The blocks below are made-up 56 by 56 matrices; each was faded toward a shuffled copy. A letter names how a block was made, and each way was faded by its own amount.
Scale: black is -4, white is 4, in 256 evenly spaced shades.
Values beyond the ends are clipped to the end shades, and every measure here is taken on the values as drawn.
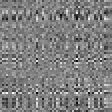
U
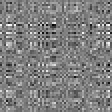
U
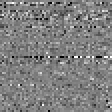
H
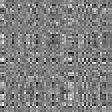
U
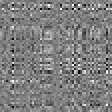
U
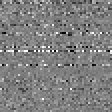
H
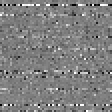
H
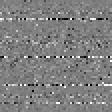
H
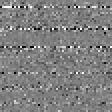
H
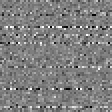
H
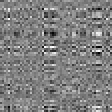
U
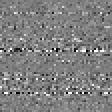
H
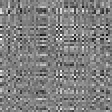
U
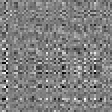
U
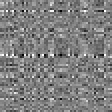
U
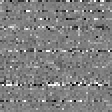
H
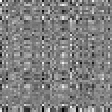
U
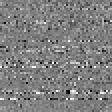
H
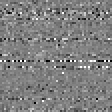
H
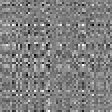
U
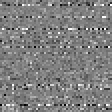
H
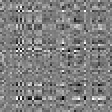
U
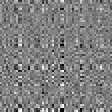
U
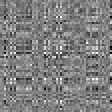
U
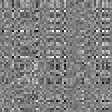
U
